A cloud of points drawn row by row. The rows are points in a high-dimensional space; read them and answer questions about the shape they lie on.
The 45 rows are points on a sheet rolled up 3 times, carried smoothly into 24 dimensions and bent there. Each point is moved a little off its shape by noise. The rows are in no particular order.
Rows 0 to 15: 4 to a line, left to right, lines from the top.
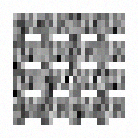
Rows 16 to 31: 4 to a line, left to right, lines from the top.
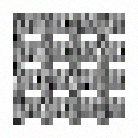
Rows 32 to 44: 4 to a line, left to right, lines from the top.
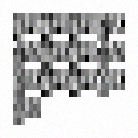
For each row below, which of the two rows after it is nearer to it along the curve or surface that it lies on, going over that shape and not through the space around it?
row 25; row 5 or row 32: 5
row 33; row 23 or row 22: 23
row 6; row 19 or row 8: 8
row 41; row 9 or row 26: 26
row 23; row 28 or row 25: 25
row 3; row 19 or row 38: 19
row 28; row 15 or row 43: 15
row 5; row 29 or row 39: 29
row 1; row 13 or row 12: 13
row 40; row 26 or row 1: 1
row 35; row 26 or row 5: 26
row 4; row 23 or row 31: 23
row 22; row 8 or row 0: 0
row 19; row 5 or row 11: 5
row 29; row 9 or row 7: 9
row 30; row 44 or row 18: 18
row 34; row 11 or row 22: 11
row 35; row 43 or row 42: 43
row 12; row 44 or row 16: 44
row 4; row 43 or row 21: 43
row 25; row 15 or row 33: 15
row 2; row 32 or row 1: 1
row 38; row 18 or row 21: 21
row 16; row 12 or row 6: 6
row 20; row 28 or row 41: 41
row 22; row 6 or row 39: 6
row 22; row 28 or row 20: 28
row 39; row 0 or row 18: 0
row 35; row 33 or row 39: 39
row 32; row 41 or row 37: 41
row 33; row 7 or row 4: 4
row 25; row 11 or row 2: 2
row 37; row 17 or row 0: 17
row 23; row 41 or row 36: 41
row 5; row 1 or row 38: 1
